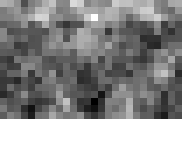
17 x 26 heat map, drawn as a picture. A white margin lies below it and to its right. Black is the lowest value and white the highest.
Stripes: none. Ninth with the highest average: top middle. Seam: horizontal, 20% of the way down, the top part higher.
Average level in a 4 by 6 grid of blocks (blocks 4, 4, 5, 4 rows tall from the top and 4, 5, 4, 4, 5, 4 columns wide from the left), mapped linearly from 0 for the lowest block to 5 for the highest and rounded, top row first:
3 4 4 5 4 3 | 1 2 4 3 1 1 | 1 1 1 1 1 2 | 1 1 1 1 3 0
